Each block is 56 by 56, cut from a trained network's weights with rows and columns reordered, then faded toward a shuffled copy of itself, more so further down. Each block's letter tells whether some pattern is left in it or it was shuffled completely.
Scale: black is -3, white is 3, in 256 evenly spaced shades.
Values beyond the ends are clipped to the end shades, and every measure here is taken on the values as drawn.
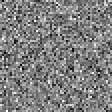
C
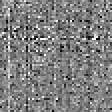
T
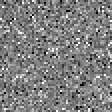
C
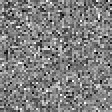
C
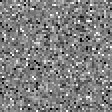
C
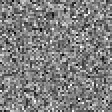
C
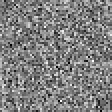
C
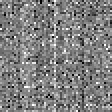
T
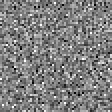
C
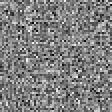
T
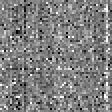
T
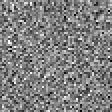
T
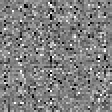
T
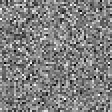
T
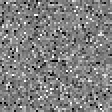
C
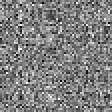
T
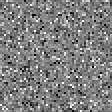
C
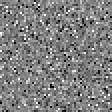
C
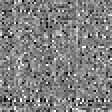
T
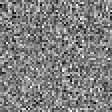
T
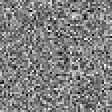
T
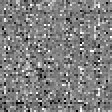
T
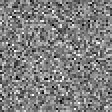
T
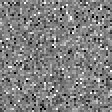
C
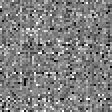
T
